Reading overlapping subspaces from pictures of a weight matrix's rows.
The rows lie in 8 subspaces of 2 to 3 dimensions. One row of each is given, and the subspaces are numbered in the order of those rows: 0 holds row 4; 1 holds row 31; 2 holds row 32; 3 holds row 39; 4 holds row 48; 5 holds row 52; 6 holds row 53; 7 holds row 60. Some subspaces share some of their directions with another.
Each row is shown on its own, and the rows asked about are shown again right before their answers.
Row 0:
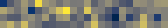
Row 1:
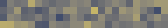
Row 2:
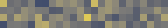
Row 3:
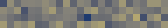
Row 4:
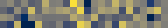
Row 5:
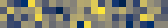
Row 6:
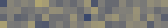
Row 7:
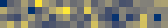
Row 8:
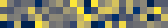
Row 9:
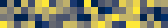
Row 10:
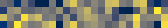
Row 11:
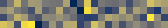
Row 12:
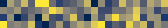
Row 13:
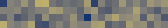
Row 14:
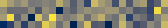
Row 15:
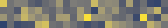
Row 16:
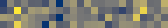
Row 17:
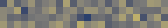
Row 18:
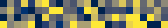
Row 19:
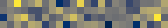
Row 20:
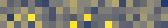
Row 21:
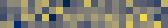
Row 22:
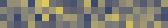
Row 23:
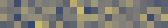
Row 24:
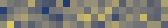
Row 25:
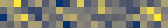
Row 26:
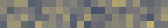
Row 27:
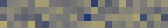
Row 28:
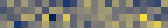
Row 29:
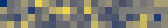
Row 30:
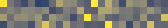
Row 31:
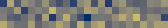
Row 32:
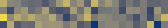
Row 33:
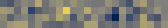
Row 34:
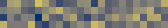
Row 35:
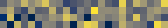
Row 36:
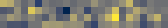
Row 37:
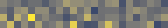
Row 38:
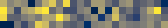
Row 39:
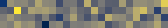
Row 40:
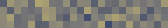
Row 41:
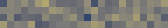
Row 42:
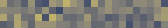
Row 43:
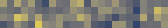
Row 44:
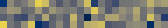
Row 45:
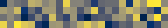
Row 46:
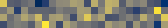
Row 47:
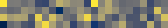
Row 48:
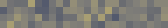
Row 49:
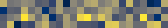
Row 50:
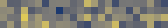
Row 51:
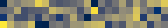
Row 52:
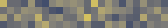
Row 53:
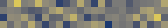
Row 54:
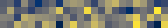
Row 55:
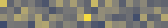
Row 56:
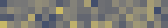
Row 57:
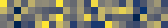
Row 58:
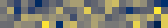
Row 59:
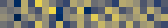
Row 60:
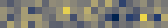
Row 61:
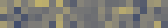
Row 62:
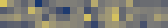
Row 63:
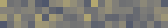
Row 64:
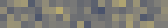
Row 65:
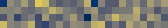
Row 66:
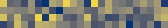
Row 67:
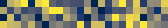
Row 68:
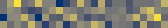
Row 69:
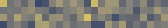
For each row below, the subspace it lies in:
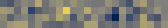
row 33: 7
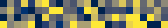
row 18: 3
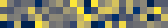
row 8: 0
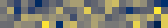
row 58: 3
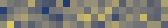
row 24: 4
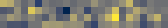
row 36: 7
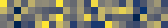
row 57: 3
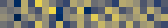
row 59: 0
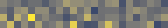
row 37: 2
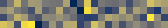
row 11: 0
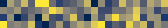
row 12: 0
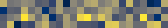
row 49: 4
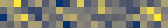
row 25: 6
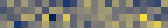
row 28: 1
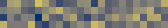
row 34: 6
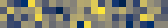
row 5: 5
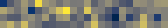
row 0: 7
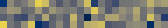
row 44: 5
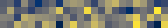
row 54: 3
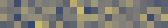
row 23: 0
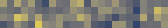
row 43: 6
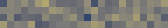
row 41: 2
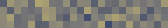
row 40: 2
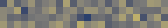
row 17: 1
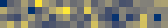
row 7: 7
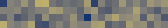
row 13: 6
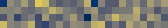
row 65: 0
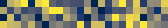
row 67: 5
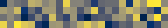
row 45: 4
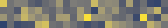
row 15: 4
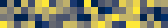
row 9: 6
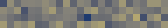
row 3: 1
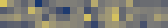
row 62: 7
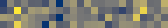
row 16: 3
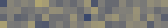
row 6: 5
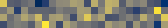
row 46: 3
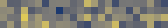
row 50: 0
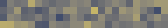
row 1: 4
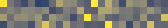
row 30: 6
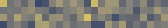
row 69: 0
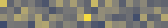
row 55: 1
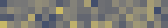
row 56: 2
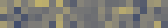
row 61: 3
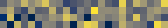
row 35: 2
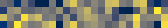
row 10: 3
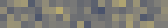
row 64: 5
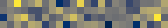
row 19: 6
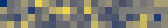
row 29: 7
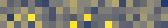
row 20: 2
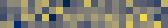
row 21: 1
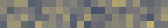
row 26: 5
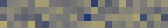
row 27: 7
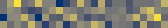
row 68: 6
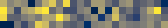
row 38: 4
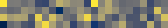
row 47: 2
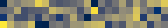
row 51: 4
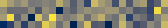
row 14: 2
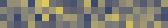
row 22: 4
